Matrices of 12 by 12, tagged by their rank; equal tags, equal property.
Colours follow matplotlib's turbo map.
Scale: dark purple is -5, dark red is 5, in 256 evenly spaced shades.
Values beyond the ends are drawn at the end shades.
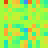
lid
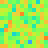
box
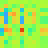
lid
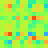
lid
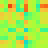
lid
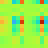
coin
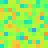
box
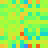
lid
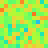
box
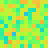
box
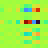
coin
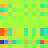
coin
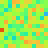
box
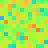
box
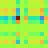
coin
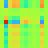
coin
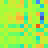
lid
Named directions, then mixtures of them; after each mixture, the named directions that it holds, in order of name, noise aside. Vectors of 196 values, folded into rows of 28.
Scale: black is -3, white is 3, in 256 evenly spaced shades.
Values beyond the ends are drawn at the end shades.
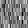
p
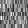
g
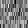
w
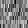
w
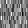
g, p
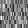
g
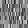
p, w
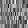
p, w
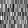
g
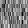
p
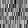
w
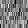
w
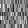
g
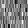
p, w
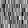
p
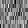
w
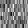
g, w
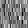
p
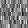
g, p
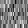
g, w
